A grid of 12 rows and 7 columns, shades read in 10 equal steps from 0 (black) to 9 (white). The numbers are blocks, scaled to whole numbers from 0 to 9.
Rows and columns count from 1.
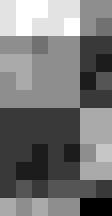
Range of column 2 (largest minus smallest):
8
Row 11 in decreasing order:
3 3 3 3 2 2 2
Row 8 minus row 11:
0 -1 0 -1 -1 3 4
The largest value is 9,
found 4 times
